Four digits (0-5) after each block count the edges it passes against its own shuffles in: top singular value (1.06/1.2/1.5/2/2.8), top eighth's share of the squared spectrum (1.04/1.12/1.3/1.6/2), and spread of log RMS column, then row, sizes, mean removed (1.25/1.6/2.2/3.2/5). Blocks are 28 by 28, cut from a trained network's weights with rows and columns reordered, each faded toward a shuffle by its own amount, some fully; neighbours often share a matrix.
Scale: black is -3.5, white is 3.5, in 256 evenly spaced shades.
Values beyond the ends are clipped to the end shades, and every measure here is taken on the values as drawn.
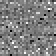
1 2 0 0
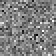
1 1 0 0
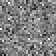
0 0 0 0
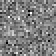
1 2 0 0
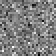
0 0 0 0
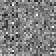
2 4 2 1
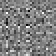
3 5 2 1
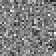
1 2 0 0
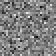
1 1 0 0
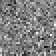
0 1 0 0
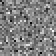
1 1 0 0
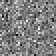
0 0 0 0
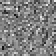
2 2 0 0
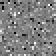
0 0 0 0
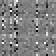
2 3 3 0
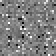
1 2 2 0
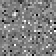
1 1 0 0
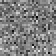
2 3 1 0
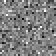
0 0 0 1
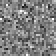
1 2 0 1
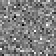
0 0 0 0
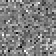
0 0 0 0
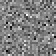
1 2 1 0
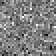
1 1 0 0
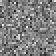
1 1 0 0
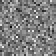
1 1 0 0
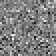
1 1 0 0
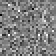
1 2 1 0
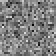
1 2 0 0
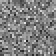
1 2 0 0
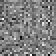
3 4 1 2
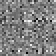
2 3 0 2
